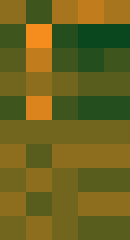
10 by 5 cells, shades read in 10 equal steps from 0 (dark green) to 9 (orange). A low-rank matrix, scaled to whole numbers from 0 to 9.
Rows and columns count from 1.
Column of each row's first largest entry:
4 2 2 2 2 1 1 2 1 2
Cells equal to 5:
11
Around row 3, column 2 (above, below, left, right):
9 5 3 2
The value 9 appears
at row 2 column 2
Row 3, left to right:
3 7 2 1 2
